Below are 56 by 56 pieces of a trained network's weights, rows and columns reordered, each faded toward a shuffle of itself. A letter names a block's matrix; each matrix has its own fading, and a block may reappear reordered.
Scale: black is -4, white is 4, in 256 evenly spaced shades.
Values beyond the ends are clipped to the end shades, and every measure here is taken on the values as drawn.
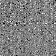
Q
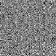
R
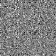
R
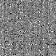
Q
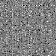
Q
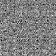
R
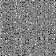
Q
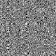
R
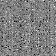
Q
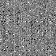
Q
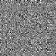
R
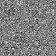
R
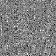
R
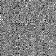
R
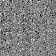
Q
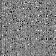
Q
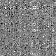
Q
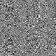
R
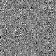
R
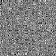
R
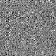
R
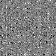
Q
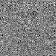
R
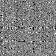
Q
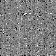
Q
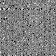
Q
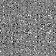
Q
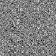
R
